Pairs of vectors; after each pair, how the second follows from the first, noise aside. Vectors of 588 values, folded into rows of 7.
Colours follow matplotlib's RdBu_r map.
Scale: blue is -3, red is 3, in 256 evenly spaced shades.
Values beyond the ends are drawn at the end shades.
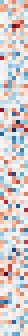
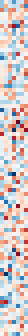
sign-scrambled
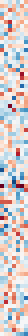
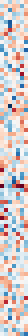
sign-scrambled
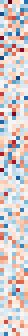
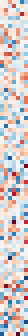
reversed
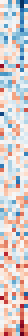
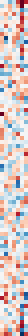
sign-scrambled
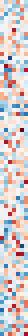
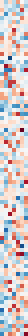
copied
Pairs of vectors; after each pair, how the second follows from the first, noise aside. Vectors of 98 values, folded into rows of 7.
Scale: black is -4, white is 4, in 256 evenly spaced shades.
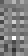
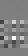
partly zeroed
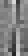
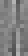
shrunk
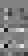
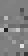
partly zeroed
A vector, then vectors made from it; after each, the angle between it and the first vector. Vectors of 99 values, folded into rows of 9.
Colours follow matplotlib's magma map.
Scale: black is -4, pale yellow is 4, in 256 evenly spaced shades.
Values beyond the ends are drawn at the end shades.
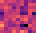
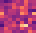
nearly opposite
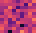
partly aligned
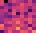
orthogonal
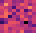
orthogonal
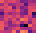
nearly parallel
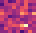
nearly opposite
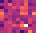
nearly opposite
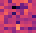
orthogonal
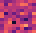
partly opposed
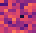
partly aligned
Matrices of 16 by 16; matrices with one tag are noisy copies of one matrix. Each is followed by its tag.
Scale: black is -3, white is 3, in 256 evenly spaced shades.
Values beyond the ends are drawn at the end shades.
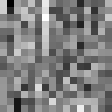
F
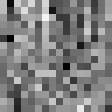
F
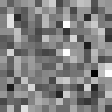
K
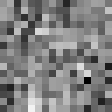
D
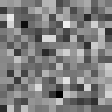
K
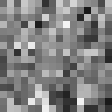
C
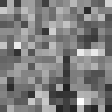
C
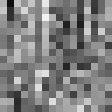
F
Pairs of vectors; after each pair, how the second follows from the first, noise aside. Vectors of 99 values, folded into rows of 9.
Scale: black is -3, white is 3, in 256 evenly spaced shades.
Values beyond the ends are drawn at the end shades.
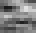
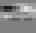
partly zeroed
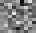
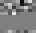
partly zeroed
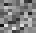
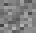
shrunk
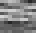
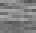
shrunk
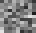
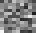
copied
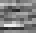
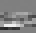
partly zeroed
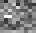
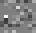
partly zeroed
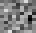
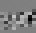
partly zeroed
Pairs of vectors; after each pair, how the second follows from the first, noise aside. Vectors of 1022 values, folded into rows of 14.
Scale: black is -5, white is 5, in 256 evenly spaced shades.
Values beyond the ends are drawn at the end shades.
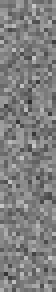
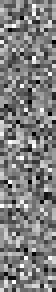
scaled up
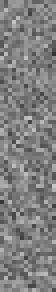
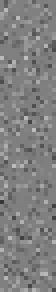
partly zeroed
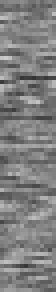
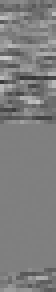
partly zeroed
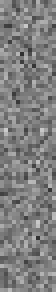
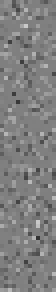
partly zeroed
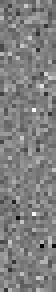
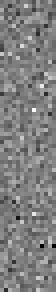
copied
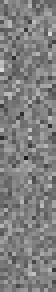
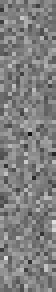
reversed
